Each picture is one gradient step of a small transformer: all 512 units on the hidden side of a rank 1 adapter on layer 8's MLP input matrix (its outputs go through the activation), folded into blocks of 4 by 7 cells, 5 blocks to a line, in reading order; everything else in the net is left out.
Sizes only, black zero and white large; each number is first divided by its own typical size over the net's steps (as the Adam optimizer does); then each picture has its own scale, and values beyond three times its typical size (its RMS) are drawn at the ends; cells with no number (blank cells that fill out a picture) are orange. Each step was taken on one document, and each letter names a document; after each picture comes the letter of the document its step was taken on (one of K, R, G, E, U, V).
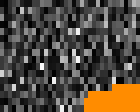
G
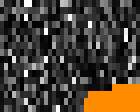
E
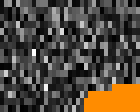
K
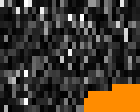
E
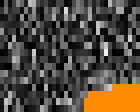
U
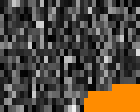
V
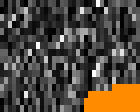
G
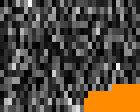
U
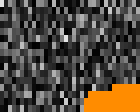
V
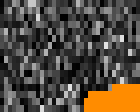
V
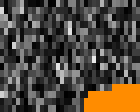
U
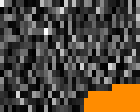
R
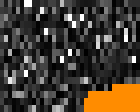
E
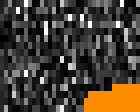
E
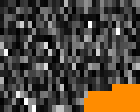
R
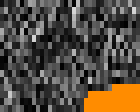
K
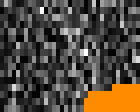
R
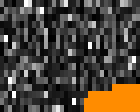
E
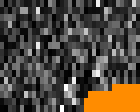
G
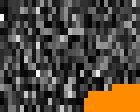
G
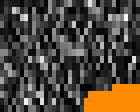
R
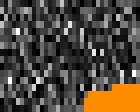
U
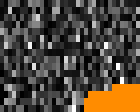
V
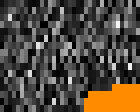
R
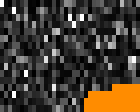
E
